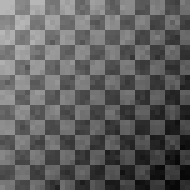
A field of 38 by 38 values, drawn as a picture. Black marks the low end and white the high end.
Mirror symmetry: none. Odd rows or columns: none. Grain: checkered. Slope: up to the top left. Ninth with the highest average: top left. Ninth with the lowest average: bottom right.
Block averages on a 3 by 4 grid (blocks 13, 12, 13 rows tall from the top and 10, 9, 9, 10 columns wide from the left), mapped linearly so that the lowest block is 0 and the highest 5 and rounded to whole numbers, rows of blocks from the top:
5432 / 4321 / 3210
